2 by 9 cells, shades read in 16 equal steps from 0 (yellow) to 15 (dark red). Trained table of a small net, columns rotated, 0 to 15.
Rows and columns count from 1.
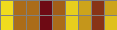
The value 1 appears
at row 1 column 6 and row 2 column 6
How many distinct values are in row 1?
7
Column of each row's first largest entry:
4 4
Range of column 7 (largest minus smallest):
1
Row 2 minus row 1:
0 0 0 0 -1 0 1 0 -2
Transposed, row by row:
0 0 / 8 8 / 8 8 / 15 15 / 9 8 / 1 1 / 4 5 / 12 12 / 4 2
